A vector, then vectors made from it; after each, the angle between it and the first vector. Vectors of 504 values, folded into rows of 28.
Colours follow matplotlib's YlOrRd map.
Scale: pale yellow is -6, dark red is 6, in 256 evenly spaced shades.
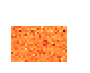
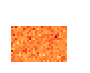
partly opposed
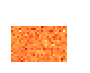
nearly opposite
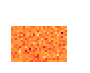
orthogonal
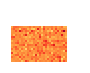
nearly parallel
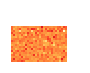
nearly opposite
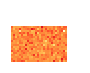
nearly opposite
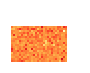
nearly opposite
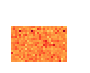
nearly parallel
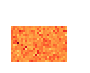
partly aligned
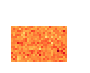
partly aligned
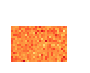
partly opposed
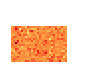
partly aligned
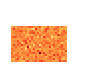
partly aligned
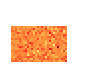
partly opposed
